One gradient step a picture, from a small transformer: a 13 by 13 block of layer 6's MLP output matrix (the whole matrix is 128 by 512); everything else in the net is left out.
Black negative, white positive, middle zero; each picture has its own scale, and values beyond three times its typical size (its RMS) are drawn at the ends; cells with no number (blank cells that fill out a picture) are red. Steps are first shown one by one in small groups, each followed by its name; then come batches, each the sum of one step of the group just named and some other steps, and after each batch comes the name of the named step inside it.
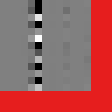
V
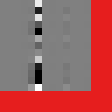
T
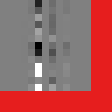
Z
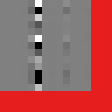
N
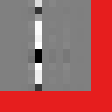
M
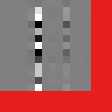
V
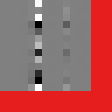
T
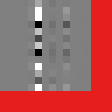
Z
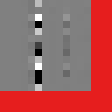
N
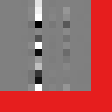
T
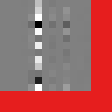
V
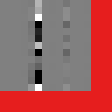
T
